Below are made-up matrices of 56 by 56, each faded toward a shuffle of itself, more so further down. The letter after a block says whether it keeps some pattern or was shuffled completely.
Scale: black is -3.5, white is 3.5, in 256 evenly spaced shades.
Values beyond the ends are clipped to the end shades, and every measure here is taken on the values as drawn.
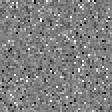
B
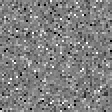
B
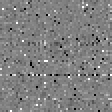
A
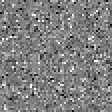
A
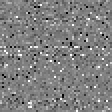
A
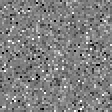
B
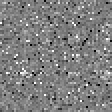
A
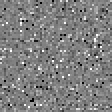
A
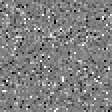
A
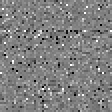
A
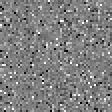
A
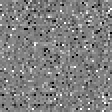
A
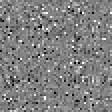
A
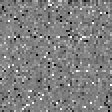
A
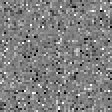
A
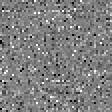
A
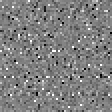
A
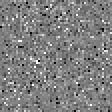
A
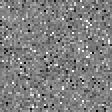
B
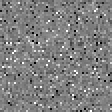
A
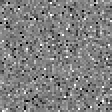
B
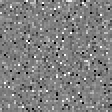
B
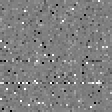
A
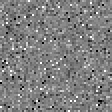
B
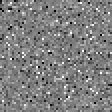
B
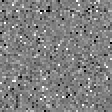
A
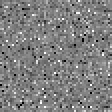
A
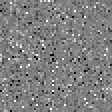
A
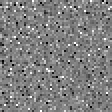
B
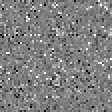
A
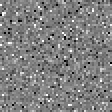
B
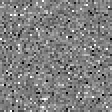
A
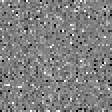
A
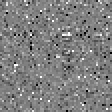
A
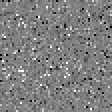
B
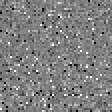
A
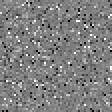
A
